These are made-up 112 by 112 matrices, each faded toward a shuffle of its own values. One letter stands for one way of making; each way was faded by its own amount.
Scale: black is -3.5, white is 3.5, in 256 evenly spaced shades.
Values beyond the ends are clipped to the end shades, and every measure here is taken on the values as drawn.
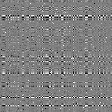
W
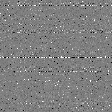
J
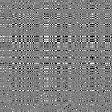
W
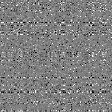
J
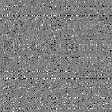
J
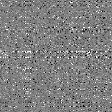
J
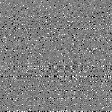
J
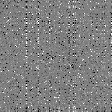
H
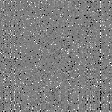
H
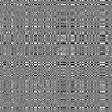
W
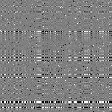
W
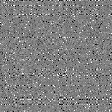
J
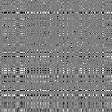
W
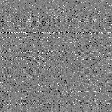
J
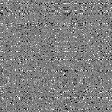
J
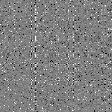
H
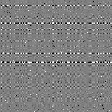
W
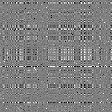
W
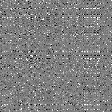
J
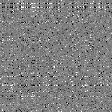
J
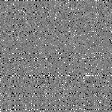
J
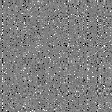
H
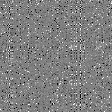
H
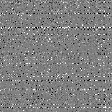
J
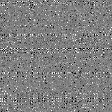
J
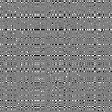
W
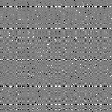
W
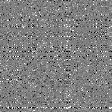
J
